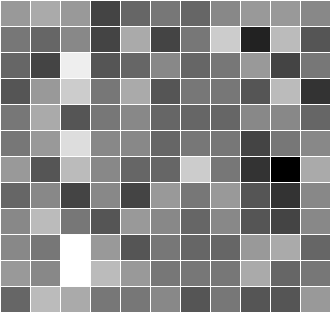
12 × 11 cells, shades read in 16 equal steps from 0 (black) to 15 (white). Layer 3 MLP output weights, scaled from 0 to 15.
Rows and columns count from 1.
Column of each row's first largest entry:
2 8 3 3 2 3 7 6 2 3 3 2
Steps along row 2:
down up down up down up up down up down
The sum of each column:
87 98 123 83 88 81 82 91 74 78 85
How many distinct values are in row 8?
7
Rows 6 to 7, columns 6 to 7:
6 7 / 6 12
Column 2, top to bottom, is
10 6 4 9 10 9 5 8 11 7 8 11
